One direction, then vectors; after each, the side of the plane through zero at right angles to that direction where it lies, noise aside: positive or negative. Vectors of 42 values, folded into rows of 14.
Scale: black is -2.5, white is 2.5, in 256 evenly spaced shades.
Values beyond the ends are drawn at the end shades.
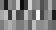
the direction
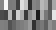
negative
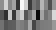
negative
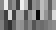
negative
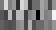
negative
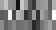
negative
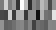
negative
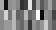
positive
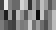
negative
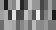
positive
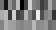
positive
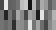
negative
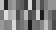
positive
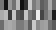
positive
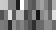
negative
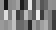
positive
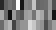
positive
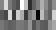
negative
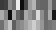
positive
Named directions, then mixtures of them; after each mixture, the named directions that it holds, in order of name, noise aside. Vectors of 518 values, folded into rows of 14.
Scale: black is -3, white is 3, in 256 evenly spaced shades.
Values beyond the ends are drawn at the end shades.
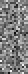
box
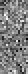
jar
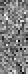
jar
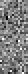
box, jar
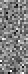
box, jar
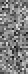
box, jar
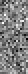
box, jar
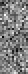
box, jar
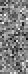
box, jar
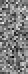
box, jar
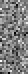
box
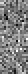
jar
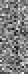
box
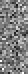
box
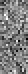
jar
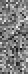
box, jar
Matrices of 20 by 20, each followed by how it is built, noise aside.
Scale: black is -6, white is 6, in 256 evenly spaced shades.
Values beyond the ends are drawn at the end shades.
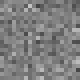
low rank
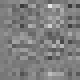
low rank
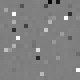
sparse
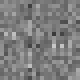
low rank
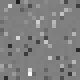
sparse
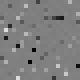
sparse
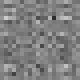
low rank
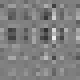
low rank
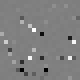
sparse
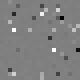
sparse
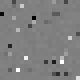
sparse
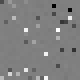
sparse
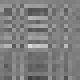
low rank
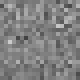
low rank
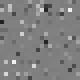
sparse
